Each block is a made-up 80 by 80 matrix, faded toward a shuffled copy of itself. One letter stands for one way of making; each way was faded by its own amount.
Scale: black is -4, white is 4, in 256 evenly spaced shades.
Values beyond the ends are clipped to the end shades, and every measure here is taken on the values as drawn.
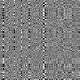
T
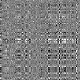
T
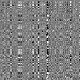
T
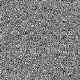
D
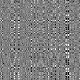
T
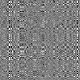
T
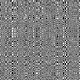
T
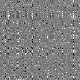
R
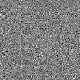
D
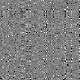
R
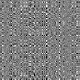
T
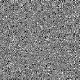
D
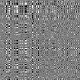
T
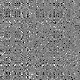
R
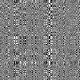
T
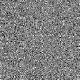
D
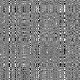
T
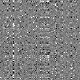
R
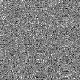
D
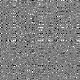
R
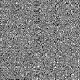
D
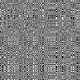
T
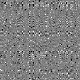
R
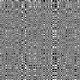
T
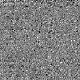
D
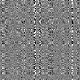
T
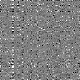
R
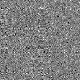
D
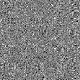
D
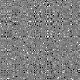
R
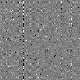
R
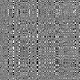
T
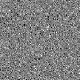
D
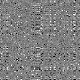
R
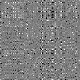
R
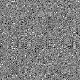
D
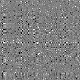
R
